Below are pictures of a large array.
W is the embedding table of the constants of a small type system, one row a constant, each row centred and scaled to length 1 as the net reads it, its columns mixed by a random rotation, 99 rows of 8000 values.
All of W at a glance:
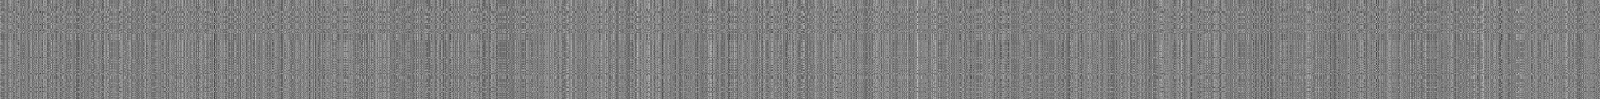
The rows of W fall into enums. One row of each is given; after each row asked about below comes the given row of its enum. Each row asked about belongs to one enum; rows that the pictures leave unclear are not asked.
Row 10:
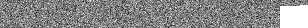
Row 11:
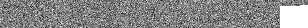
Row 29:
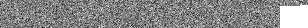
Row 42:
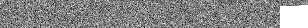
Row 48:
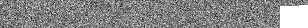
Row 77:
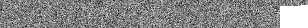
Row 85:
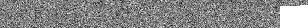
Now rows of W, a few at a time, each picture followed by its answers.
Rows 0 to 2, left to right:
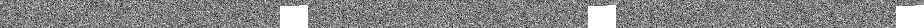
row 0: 48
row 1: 42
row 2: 42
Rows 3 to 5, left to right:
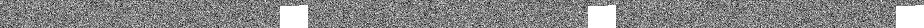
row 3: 48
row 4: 85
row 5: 48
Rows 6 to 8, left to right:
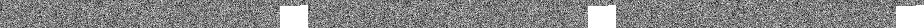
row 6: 77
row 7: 77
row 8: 85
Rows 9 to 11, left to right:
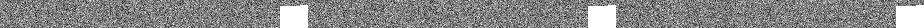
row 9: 10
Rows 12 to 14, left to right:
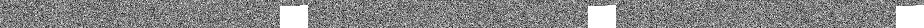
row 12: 11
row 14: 42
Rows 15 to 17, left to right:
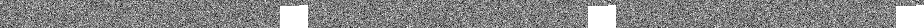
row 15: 48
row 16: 29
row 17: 29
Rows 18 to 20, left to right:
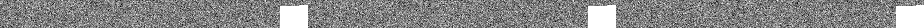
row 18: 48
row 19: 48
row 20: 85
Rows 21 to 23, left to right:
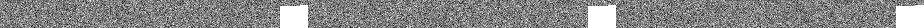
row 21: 10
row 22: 29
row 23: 42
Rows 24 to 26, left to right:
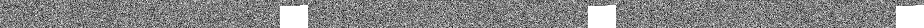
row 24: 11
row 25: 42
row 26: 42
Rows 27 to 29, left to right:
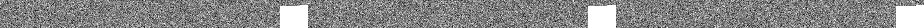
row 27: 42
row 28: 48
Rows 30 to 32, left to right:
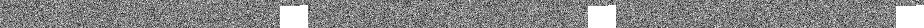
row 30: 11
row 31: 77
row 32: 29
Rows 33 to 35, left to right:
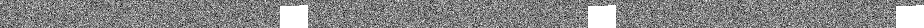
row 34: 10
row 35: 10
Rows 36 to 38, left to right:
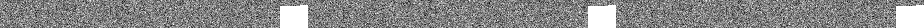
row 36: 10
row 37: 85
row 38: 10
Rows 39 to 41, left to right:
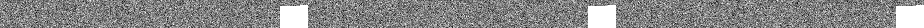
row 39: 10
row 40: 42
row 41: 85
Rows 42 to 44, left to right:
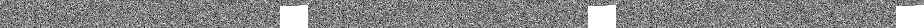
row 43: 42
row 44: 42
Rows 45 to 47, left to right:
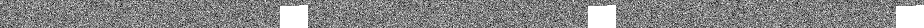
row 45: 48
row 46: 48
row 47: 85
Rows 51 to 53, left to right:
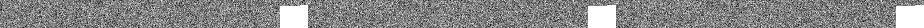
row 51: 77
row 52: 48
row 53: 48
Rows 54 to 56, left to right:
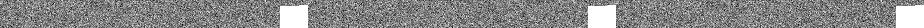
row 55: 42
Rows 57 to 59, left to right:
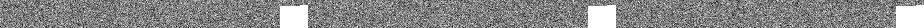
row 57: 11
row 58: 48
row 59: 85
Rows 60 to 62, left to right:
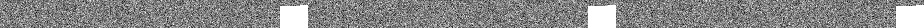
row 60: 10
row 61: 42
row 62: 10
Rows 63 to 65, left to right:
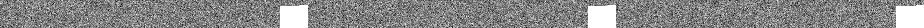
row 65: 77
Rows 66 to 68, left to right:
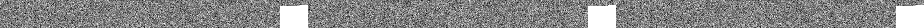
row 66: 42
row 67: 77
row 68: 42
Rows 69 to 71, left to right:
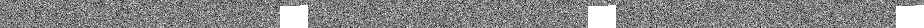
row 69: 85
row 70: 29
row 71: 42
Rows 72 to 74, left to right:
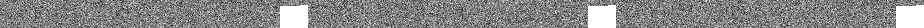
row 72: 85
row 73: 11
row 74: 10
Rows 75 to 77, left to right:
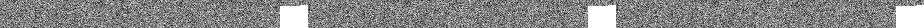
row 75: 85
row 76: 77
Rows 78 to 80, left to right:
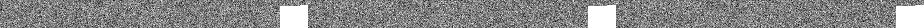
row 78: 77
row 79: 48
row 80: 48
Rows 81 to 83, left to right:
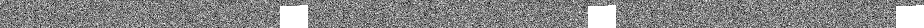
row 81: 42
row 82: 85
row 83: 10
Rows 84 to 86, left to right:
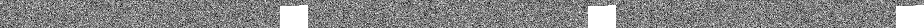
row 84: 48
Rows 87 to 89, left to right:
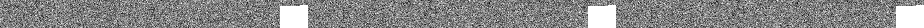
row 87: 11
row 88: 85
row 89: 85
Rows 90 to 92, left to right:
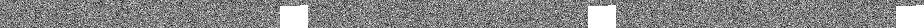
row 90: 85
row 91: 11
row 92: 10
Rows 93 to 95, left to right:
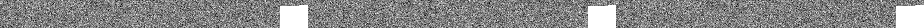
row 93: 48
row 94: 85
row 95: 48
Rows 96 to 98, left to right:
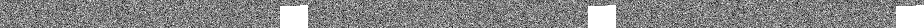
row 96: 10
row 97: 42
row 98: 85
